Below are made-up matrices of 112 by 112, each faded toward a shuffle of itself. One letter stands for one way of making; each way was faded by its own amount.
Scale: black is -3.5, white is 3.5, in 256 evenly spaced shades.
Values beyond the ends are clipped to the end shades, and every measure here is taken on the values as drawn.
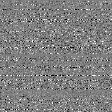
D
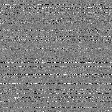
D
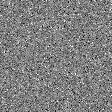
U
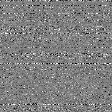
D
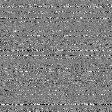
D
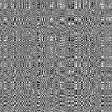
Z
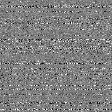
D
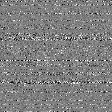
D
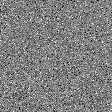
U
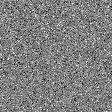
U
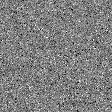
U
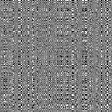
Z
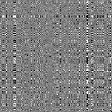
Z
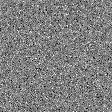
U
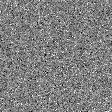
U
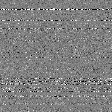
D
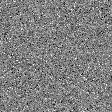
U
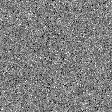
U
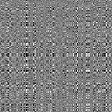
Z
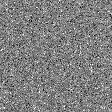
U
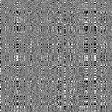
Z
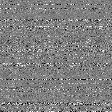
D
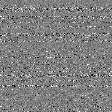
D
